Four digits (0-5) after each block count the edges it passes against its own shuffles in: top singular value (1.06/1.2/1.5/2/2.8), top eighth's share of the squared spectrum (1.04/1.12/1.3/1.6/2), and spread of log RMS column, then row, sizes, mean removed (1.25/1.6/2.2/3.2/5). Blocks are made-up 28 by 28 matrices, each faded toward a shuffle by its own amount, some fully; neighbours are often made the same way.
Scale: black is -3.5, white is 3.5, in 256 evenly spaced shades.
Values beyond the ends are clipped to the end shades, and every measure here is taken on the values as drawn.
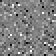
0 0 1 0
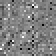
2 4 2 1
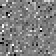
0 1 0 0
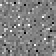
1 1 0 0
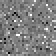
0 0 0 0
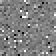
0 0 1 0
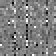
3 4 2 0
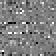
3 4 1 2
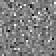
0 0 0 0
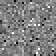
2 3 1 0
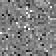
0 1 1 0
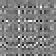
4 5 2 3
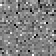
2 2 0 0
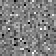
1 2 0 1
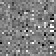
3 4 1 1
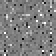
2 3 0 0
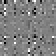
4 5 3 2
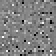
2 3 1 1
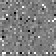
3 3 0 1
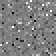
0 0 0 0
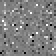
1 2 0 0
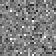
0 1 0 1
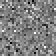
0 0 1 0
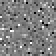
0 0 0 0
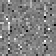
2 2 1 0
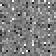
1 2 1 0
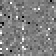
1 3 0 0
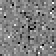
1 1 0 0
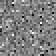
1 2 2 0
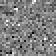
0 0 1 0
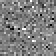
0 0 0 0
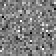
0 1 1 0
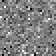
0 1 0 0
